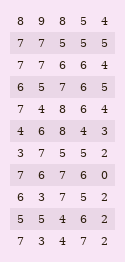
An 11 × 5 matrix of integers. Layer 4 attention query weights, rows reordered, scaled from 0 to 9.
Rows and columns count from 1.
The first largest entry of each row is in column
2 1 1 3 3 3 2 1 3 4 1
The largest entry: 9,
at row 1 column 2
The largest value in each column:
8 9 8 7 5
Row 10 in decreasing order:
6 5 5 4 2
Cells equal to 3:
4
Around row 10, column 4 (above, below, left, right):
5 7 4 2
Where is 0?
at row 8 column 5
